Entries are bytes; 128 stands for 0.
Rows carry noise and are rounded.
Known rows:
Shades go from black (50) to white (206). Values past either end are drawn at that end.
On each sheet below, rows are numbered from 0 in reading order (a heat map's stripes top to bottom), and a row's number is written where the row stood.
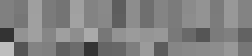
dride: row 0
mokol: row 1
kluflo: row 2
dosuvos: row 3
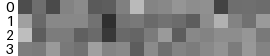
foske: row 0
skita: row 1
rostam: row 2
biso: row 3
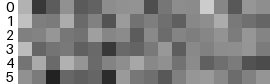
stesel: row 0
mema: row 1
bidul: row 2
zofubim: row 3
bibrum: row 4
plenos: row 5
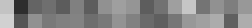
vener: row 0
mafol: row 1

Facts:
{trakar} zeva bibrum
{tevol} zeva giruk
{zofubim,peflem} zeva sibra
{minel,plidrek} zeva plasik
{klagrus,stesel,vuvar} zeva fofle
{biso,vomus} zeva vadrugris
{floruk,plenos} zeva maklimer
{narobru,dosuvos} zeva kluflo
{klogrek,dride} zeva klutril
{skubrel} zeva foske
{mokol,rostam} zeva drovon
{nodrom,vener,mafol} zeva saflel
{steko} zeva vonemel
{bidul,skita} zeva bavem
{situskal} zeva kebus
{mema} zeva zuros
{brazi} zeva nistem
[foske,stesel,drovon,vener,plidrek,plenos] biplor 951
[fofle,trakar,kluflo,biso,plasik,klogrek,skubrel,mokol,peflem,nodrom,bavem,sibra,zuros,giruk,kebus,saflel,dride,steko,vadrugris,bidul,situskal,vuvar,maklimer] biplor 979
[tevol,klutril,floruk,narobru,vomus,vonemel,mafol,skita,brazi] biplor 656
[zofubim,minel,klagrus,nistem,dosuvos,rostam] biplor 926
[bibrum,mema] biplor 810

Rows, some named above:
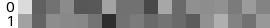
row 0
klagrus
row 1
vomus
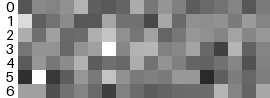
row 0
klutril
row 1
klagrus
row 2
nodrom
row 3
saflel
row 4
vonemel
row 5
maklimer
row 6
floruk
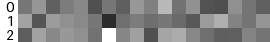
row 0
nistem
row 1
narobru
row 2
fofle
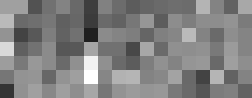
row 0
floruk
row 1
minel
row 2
plidrek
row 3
klagrus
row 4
vuvar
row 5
saflel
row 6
kluflo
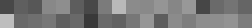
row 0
drovon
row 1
minel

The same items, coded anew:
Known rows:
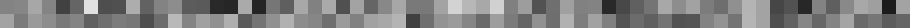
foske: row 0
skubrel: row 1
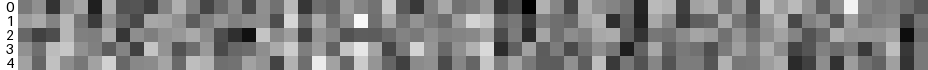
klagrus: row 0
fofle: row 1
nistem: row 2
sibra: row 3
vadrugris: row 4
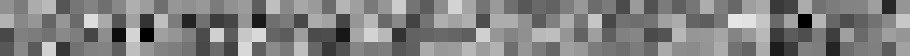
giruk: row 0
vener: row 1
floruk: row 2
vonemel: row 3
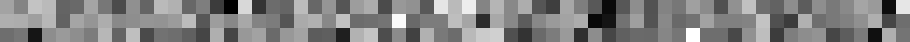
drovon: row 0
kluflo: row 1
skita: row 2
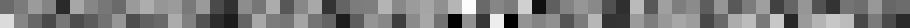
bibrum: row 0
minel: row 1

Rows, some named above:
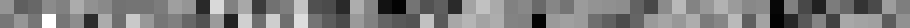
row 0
vomus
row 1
klutril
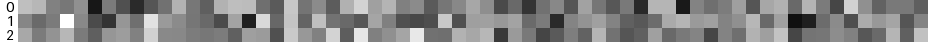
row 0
vuvar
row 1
klutril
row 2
saflel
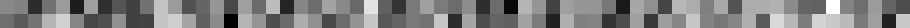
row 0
klagrus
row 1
rostam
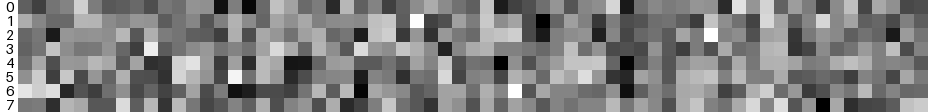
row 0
zofubim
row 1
bidul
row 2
skita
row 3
maklimer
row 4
dosuvos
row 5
narobru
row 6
plidrek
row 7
mafol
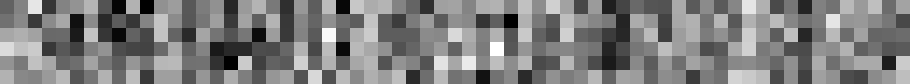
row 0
plenos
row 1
klagrus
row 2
stesel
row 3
plidrek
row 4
drovon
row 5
nodrom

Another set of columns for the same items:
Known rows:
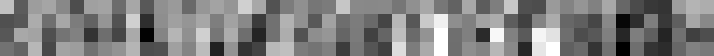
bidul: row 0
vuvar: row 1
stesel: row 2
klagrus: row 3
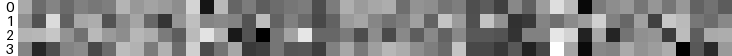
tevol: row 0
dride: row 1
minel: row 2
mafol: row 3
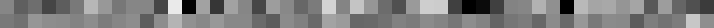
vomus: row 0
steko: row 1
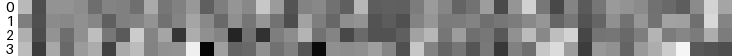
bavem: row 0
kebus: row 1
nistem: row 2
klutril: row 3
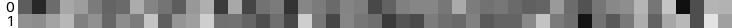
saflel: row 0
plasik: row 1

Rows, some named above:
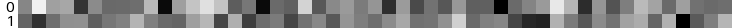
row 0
plidrek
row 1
nodrom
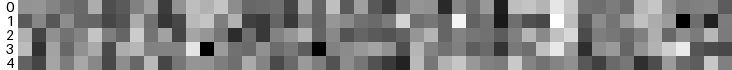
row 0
drovon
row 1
vener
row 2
nistem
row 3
klutril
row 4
fofle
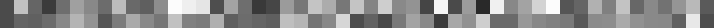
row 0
plenos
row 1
kluflo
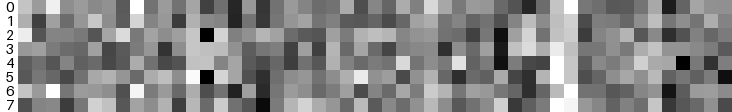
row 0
zofubim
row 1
nistem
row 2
skita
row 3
drovon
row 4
vener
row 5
narobru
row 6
zofubim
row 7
dosuvos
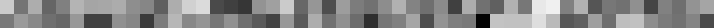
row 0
rostam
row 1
foske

